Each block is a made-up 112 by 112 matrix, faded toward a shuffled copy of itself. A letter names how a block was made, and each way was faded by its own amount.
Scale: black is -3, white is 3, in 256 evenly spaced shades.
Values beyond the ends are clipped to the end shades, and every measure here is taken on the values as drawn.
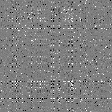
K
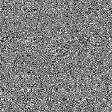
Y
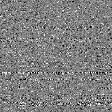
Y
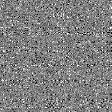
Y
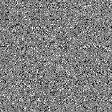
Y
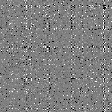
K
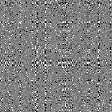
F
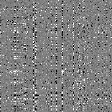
F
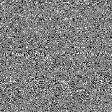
Y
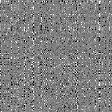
F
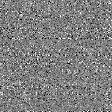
Y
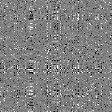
K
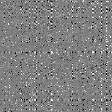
K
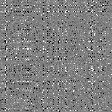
K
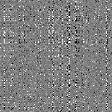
F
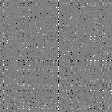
K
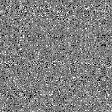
Y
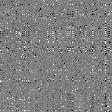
K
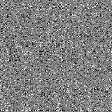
Y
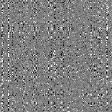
F
